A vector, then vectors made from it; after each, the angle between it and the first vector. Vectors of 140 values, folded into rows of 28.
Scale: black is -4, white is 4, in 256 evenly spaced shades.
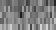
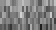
nearly opposite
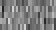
orthogonal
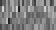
orthogonal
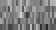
nearly opposite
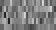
orthogonal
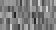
orthogonal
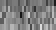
nearly parallel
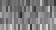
nearly parallel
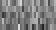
partly opposed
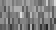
nearly opposite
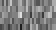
partly opposed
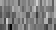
partly opposed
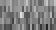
nearly opposite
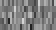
orthogonal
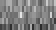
nearly opposite
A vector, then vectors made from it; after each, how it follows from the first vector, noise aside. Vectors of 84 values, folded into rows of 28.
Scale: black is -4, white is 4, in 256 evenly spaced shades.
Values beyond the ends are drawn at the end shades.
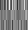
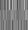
shrunk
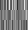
copied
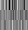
negated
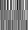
copied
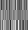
reversed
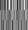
copied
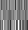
reversed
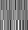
reversed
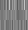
shrunk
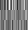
copied
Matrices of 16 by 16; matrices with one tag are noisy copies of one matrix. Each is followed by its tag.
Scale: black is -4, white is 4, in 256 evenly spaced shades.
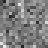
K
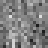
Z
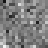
K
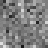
K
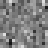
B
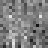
Z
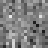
Z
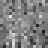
Z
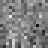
Z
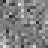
K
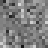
K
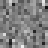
B
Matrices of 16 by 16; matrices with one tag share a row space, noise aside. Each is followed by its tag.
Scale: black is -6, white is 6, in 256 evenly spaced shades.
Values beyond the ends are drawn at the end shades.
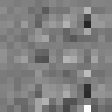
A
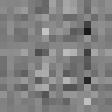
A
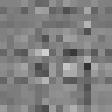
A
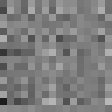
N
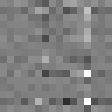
A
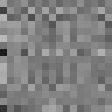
N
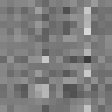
A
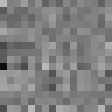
N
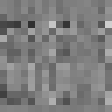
N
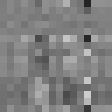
A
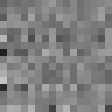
N
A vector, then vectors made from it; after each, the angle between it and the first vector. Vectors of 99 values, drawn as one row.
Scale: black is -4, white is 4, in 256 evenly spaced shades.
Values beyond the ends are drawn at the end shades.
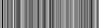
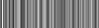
nearly opposite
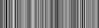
orthogonal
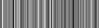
nearly opposite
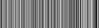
partly opposed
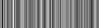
nearly parallel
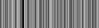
partly opposed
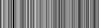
partly opposed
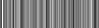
nearly opposite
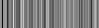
nearly parallel
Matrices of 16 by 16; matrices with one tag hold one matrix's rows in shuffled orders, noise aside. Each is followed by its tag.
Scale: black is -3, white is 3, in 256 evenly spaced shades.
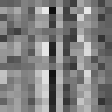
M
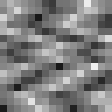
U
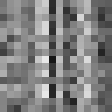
M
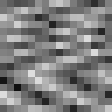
U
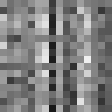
M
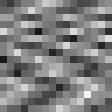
U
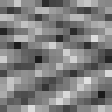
U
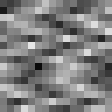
U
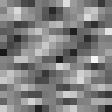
U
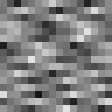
U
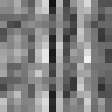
M
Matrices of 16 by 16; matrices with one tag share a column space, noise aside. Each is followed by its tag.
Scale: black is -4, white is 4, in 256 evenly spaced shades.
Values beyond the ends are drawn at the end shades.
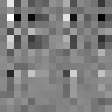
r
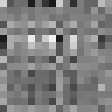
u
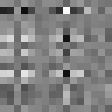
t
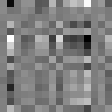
u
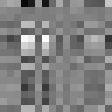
u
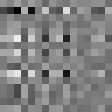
t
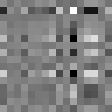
t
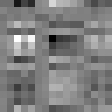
u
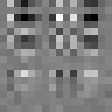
r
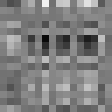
u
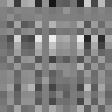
u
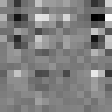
r
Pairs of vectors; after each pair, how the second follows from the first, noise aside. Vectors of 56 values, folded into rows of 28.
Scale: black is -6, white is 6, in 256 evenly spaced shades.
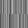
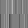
partly zeroed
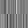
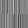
shuffled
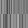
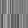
negated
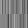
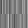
negated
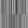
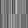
negated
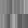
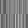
shuffled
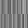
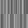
shuffled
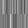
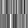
scaled up
